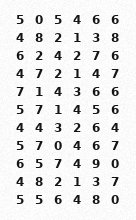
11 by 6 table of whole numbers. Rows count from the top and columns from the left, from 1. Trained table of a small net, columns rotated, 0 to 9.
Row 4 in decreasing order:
7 7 4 4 2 1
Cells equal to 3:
4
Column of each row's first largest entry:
5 2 5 2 1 2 5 2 5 2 5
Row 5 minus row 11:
2 -4 -2 -1 -2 6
